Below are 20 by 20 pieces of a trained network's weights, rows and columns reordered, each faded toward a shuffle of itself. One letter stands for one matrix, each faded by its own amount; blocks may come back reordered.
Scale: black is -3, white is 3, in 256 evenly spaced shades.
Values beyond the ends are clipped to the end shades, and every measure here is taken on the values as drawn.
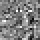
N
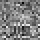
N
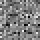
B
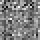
B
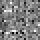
B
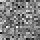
N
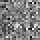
B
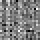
B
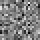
N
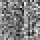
B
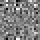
N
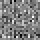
B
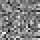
N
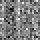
B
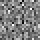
N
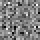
B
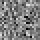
N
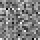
N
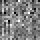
B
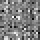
B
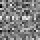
N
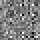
N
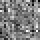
B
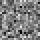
N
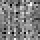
B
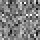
N
